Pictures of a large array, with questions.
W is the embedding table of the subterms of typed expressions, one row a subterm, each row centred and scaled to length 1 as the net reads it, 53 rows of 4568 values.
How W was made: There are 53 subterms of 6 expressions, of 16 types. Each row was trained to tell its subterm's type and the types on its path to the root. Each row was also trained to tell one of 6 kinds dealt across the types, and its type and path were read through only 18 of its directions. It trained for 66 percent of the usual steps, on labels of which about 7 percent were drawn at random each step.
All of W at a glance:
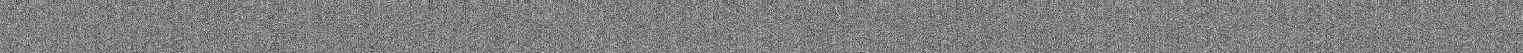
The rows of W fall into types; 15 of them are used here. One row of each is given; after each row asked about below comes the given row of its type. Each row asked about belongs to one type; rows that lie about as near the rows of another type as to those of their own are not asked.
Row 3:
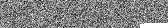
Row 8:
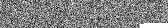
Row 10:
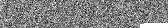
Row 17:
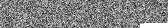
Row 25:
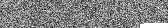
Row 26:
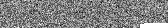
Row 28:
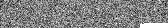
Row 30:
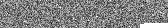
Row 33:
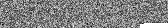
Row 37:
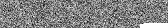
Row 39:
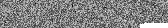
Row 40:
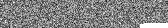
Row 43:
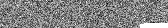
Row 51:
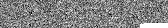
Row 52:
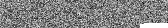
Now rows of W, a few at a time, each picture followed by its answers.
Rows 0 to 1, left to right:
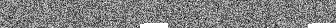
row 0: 52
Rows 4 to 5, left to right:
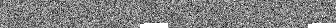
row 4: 39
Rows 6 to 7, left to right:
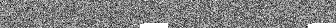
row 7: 52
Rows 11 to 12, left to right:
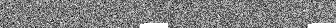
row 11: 17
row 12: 51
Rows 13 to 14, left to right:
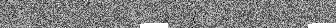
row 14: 3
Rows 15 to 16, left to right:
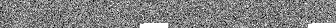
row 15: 8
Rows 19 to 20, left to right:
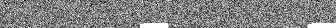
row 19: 43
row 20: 51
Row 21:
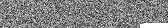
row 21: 10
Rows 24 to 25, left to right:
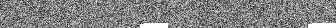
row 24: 37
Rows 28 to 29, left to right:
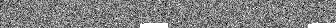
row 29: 8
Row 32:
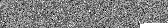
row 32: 25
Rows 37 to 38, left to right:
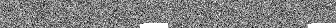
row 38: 37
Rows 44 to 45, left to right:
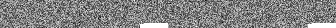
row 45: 51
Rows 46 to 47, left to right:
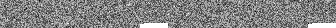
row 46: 17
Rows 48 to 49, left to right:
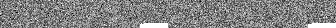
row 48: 8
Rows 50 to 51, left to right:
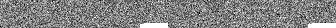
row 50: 10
